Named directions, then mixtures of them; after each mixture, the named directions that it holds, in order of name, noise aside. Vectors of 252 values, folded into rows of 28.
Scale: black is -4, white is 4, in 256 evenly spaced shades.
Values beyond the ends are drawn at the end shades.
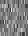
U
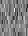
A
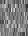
A, U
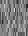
A, U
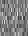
A, U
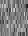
A, U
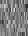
A, U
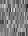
A, U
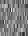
U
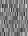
A, U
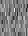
A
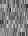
A, U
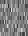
U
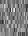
A, U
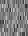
U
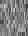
A, U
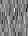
A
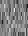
A, U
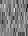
A, U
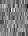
A, U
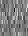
A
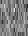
A, U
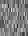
U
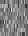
U
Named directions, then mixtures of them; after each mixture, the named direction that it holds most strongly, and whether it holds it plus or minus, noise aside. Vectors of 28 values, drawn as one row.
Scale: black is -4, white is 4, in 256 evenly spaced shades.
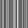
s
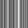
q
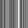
q, plus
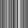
q, plus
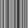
q, minus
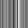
q, plus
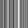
q, plus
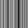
q, minus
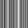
q, plus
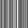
s, plus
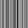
s, minus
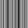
q, minus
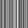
s, plus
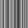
q, minus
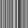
s, plus
